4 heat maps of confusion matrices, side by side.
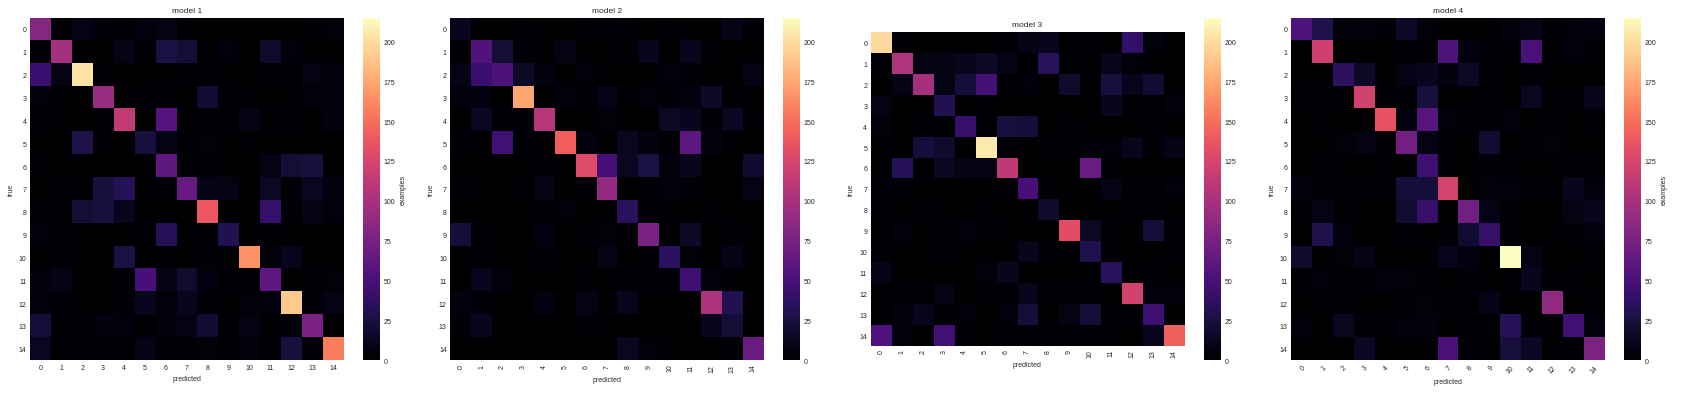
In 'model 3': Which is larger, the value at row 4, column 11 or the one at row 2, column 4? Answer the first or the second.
the second
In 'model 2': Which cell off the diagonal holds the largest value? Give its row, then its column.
5, 11
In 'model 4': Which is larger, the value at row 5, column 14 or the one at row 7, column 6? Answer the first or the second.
the second
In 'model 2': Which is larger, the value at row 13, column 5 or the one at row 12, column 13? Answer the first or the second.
the second
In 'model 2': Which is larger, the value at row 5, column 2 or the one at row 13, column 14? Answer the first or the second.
the first
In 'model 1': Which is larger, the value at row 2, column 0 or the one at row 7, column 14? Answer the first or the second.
the first
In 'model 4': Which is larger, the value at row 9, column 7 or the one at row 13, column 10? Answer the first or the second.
the second
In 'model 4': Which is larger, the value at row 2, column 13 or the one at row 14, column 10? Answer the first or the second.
the second
